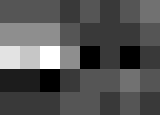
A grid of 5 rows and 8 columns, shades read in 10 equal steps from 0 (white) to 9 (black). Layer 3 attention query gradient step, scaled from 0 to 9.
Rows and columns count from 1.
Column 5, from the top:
6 7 9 6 6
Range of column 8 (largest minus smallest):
2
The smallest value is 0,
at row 3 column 3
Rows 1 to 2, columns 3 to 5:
6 7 6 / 4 6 7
